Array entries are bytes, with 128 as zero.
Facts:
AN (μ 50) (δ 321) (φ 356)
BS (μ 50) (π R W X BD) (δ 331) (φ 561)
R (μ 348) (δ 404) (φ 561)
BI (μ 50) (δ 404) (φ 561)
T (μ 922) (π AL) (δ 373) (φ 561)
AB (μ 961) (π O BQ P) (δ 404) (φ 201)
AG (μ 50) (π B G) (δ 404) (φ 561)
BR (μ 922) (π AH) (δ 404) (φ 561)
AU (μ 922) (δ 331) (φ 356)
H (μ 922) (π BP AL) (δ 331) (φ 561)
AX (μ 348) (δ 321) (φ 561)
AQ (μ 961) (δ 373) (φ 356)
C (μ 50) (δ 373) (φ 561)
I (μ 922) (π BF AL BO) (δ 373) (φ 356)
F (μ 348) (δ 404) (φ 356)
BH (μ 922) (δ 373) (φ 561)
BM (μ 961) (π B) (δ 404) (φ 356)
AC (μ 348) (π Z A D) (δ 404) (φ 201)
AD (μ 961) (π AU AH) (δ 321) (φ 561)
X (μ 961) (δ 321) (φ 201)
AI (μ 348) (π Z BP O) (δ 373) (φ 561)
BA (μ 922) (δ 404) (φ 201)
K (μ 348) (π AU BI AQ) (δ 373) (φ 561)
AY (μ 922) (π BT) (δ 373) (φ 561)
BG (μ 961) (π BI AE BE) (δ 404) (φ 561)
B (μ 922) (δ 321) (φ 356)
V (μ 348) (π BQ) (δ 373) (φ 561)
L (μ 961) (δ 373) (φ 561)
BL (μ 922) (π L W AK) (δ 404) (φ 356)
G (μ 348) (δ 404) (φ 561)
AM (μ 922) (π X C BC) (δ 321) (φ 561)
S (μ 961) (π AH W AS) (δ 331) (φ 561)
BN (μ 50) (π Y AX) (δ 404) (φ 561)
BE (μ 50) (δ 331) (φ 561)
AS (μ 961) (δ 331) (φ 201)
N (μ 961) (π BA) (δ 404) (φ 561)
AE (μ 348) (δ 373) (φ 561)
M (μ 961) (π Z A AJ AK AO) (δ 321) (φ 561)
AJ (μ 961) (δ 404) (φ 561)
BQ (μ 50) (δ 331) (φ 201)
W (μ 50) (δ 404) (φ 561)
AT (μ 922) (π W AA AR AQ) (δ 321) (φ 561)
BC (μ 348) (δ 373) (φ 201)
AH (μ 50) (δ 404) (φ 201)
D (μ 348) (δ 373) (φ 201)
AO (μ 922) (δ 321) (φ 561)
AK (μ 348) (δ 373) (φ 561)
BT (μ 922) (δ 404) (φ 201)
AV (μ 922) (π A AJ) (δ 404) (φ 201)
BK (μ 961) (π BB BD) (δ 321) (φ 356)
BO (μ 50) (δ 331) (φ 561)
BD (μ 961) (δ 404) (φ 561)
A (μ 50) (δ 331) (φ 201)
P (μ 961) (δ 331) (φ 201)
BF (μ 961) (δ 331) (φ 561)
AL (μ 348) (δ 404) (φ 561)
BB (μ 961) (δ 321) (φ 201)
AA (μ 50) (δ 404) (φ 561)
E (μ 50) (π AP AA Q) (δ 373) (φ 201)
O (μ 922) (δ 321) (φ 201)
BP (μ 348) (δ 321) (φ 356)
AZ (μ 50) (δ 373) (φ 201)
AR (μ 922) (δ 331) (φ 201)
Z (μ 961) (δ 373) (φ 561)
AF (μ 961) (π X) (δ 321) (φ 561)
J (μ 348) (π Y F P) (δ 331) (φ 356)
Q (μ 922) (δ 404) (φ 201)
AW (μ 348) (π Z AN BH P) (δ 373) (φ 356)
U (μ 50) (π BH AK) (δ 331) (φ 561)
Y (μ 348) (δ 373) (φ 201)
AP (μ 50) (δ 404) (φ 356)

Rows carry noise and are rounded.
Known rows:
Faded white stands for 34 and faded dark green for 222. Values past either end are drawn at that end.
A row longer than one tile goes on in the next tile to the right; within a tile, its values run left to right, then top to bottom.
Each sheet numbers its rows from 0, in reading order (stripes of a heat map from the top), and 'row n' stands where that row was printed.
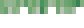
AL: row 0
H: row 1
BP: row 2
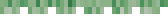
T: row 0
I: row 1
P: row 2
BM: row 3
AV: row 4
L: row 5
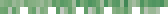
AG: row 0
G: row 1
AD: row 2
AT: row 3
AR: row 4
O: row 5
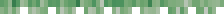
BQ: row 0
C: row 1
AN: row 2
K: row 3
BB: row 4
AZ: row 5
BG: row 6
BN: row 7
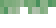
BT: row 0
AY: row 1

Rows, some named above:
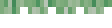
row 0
BE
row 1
K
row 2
AG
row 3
T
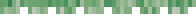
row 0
E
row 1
AX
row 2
BK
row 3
AE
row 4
AA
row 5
BL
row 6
M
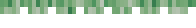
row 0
E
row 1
AW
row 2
BS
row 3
K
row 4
BR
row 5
A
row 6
Z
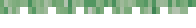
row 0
F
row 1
AH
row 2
AU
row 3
AF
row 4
W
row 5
S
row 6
BH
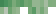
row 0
X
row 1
AP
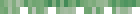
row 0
BI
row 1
B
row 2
D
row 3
N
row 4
O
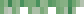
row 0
AI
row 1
AY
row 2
J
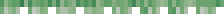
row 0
AN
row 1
AO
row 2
AK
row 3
BC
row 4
B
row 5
AB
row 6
AB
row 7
AX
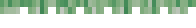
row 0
Y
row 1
U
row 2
AM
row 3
AJ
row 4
U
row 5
BE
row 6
V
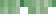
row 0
AQ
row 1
BI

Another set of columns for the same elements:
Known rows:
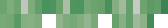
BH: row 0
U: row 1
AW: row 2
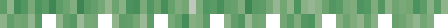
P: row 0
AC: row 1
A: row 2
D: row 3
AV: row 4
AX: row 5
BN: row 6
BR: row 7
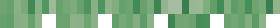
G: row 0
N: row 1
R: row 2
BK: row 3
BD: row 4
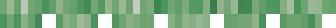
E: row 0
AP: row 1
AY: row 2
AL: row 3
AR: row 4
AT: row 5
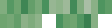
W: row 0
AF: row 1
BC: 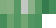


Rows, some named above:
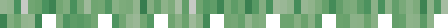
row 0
AQ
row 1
O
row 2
BM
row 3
AW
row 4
AA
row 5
BP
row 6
N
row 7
AG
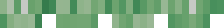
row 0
I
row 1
AN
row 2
AJ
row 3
AZ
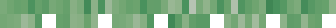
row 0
F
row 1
G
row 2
F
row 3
B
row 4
H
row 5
AB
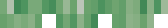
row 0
S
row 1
E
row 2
G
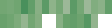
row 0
BR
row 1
M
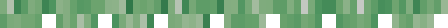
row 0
BS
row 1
BL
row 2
AU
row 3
J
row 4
AO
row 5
Y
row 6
AZ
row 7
AJ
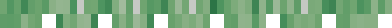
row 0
AH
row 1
AQ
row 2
AW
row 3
T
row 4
AG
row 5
AE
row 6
BI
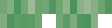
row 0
O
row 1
AX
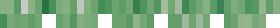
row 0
C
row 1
L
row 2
Q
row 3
BE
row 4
BG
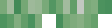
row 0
AD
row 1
K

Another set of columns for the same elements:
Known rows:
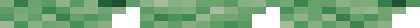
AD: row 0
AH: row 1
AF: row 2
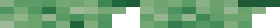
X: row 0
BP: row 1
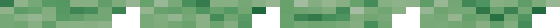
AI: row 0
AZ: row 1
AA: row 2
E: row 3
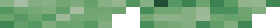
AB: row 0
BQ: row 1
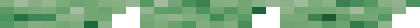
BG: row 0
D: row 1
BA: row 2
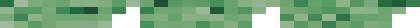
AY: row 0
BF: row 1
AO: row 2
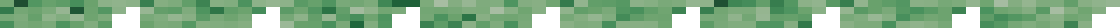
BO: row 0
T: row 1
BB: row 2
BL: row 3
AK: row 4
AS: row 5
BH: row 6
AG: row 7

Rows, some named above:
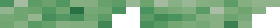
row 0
AQ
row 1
AG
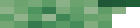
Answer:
BP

